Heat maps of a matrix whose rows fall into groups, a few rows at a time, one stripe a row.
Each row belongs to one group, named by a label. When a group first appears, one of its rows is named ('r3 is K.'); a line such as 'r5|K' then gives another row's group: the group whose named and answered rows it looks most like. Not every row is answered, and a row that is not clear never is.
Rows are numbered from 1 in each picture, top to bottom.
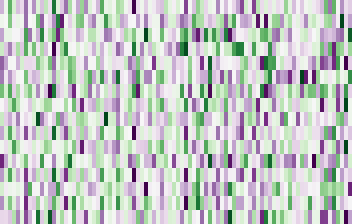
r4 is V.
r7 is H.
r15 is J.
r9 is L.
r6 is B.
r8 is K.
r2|L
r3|K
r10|J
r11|K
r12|B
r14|L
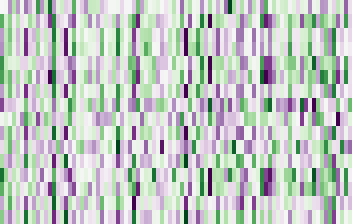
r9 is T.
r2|H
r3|J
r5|H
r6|H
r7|J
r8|B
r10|J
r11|L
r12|V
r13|H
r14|H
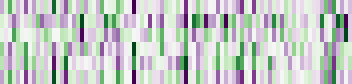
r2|L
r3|K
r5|V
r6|J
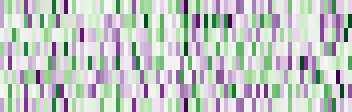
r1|J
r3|K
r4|V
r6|T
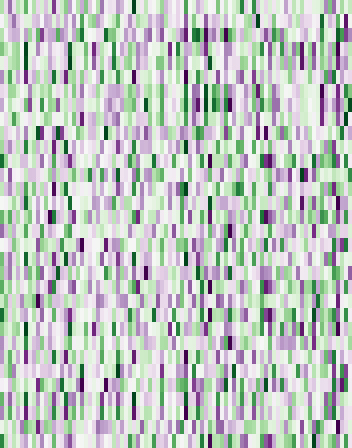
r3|L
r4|T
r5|T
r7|K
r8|K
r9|K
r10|L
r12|H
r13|B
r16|H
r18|K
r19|V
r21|H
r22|T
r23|H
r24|T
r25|B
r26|J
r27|L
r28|K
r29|V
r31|T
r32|H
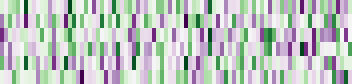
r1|T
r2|J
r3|B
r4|B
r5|V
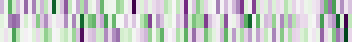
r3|K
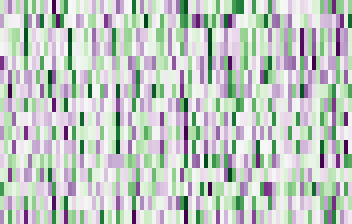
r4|T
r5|B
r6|B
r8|V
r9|L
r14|H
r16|J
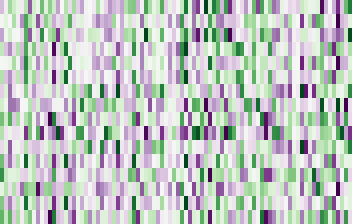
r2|T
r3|K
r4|V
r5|T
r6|V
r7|B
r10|L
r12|V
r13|H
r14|T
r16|H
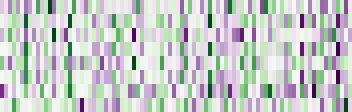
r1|B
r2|T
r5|V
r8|K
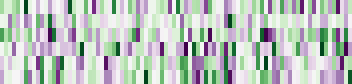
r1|T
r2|B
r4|L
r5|K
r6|K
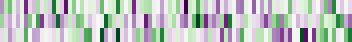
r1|J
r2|L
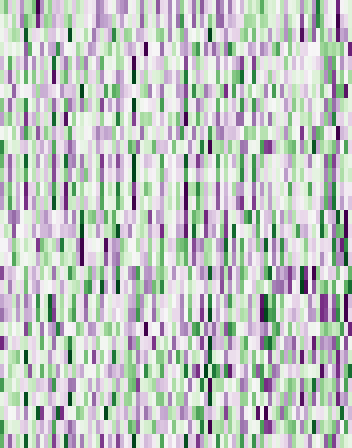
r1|T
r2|T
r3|T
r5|J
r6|V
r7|L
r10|T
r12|V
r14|J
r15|J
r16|L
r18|K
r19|K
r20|B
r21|B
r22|B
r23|B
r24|L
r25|B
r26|T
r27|K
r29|T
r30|L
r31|H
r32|V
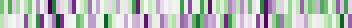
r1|H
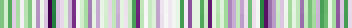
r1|H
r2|H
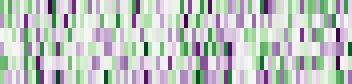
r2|J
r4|K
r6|L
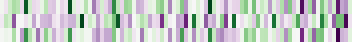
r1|T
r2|L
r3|T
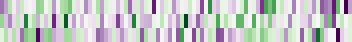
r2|V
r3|T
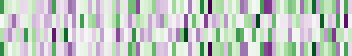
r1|H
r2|L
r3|V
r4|H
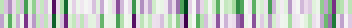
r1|V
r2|J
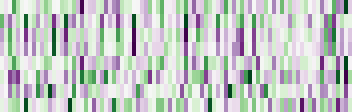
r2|V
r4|J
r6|L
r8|T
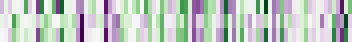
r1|K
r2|K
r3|K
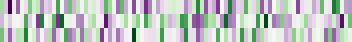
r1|L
